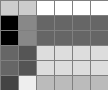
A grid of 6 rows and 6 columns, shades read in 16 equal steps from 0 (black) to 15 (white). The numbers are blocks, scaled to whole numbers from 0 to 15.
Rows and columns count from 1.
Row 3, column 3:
6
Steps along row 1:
same up same same same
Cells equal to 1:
0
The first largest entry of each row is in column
3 2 2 3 3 2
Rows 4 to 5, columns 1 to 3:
6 5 13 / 6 5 13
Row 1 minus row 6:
8 -2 4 4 4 4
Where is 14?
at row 6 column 2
